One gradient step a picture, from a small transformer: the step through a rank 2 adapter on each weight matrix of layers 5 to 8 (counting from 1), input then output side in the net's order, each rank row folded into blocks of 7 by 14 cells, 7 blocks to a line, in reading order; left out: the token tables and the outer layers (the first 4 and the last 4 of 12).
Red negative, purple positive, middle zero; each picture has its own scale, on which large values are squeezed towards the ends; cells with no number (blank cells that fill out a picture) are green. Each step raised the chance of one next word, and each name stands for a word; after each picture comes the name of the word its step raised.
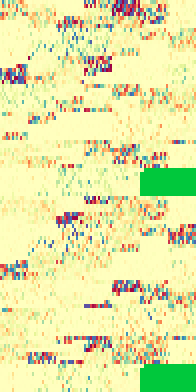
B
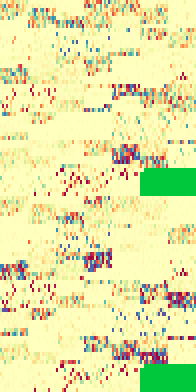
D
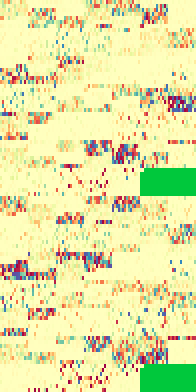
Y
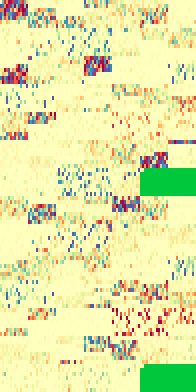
B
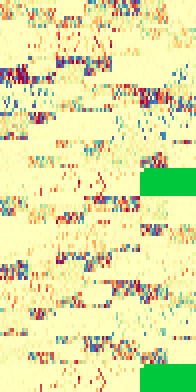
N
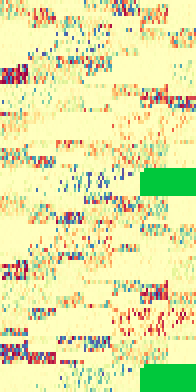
B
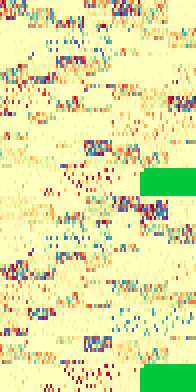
Y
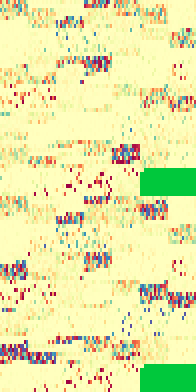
D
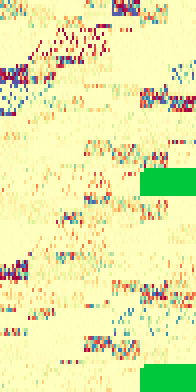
N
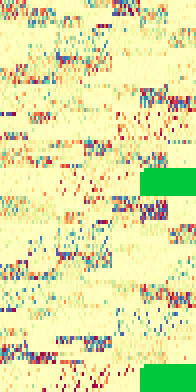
Y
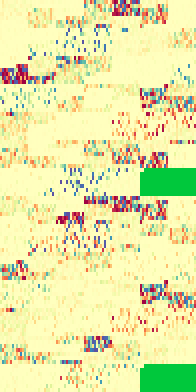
B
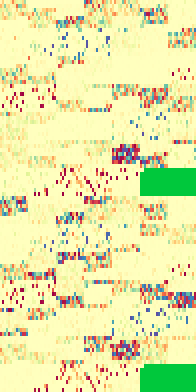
D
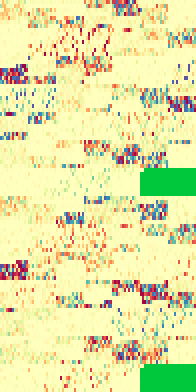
N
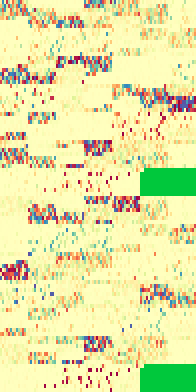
Y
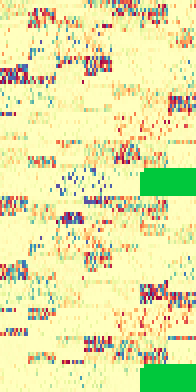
B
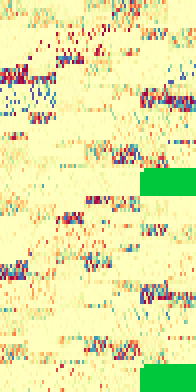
N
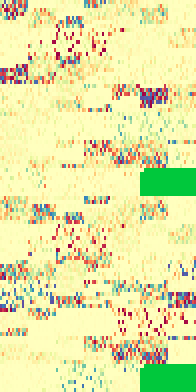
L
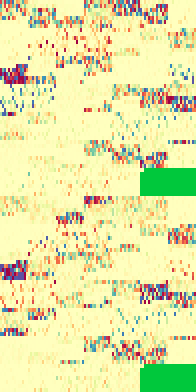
N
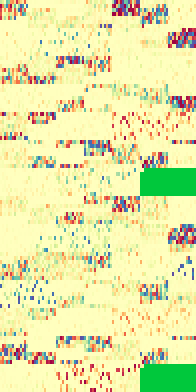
Y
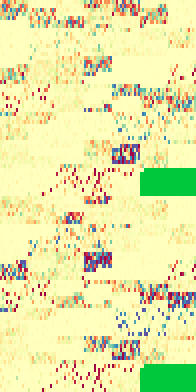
D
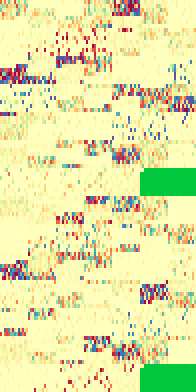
N
